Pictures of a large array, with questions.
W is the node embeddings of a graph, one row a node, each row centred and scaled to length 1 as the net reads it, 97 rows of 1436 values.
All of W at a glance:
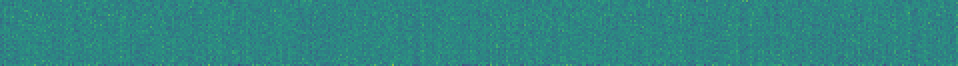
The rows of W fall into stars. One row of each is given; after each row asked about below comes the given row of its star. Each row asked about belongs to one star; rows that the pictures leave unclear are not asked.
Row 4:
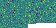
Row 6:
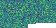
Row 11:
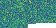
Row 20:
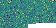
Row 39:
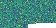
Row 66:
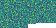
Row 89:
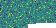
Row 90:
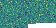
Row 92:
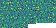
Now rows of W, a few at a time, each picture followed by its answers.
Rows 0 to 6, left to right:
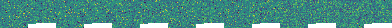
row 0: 20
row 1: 20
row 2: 4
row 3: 20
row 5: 11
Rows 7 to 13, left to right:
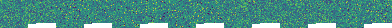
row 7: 4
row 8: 6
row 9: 20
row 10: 4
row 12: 11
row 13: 92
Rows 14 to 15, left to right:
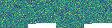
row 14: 66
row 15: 92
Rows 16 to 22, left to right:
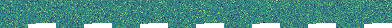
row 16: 90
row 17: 66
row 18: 89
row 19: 92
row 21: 39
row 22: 92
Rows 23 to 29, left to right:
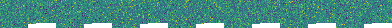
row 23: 92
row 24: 89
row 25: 11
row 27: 6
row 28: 92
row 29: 11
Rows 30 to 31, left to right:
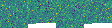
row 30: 90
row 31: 39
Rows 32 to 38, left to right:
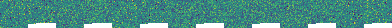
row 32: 11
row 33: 20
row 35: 6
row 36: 39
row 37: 66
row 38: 66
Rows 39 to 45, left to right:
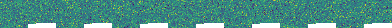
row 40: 11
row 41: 90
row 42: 66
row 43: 6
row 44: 11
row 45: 4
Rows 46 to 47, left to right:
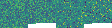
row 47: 4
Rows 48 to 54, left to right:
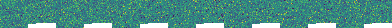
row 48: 4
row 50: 89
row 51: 90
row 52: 66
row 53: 39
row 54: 11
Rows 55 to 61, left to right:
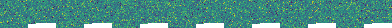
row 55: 6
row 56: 89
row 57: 11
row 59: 90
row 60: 92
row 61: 92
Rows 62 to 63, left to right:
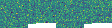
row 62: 11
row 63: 66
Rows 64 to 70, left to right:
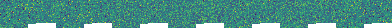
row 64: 89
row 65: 66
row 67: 20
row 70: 11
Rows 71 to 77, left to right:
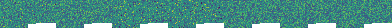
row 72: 66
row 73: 89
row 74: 4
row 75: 6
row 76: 92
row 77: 89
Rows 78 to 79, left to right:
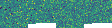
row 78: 6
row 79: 11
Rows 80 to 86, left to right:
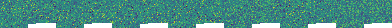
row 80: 92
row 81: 4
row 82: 66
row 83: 89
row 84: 39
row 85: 89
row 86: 90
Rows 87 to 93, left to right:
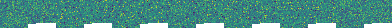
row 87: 89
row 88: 6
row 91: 92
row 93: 66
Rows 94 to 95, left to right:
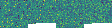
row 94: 6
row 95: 20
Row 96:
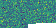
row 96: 66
